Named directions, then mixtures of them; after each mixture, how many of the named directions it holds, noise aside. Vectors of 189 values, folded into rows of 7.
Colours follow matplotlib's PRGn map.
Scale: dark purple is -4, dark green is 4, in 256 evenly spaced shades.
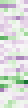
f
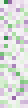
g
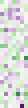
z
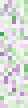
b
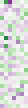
two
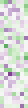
three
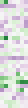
two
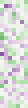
two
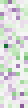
three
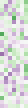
one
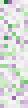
one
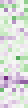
two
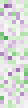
two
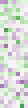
three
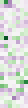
three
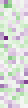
three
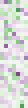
two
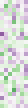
one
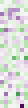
one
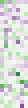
three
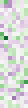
three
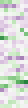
one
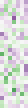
one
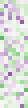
three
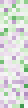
three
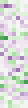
two
